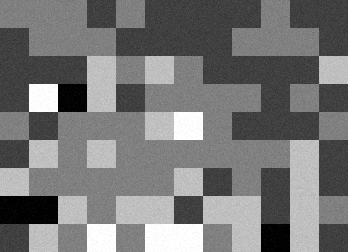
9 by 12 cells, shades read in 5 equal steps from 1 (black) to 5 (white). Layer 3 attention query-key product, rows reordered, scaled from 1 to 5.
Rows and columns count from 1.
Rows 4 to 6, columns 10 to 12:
2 3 2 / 2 2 3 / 3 4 2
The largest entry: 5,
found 5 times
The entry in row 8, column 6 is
4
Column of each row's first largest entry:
1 2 4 2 7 2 1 3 4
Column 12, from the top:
2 2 4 2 3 2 2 3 2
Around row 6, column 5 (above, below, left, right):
3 3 4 3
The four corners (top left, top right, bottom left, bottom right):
3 2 2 2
